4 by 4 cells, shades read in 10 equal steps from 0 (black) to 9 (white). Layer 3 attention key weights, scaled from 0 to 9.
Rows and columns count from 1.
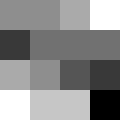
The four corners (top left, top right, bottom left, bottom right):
5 9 9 0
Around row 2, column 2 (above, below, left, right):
5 5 2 4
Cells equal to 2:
2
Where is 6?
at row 1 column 3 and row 3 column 1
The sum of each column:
22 21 20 15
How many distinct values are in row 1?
3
